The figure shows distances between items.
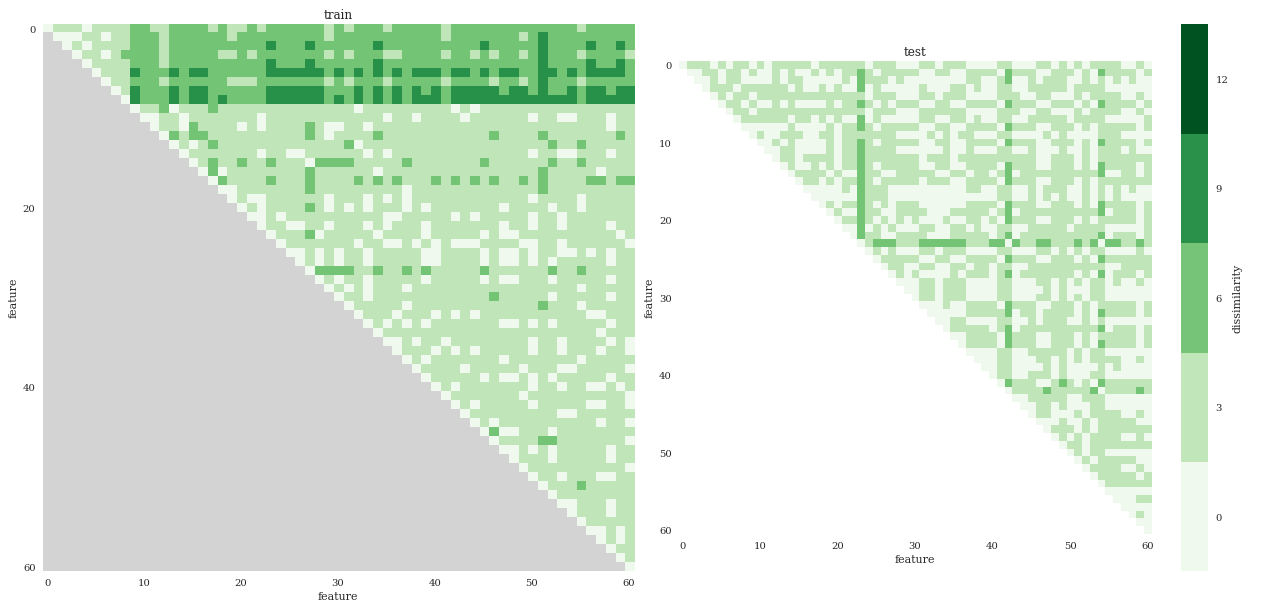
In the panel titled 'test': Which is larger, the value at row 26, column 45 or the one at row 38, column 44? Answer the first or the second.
the first
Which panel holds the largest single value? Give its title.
train
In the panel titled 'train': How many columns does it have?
61
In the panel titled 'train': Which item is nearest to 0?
4
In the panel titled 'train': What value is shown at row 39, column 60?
3
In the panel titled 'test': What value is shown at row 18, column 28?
3
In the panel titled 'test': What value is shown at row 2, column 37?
3
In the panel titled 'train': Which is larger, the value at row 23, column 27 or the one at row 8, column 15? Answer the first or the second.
the second
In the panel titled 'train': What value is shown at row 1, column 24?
6
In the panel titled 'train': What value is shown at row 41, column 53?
3
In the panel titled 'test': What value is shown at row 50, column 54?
3
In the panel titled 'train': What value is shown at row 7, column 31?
6
